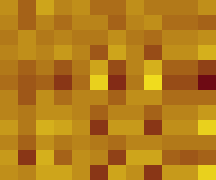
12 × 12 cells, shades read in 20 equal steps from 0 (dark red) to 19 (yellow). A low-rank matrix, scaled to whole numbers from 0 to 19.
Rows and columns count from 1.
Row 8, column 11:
11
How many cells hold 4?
6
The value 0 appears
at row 6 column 12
